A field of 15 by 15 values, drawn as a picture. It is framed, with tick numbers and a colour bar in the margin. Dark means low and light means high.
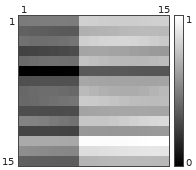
Streaks run across, left to right. A vertical seam about 40% of the way across splits the table, and the right part is higher. The ninth with the highest average is the bottom right. The middle left is the ninth with the lowest average.
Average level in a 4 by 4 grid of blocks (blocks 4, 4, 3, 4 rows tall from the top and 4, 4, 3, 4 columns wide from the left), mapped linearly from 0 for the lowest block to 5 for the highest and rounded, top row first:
1 3 4 4 / 0 2 3 3 / 1 3 4 4 / 2 3 5 5
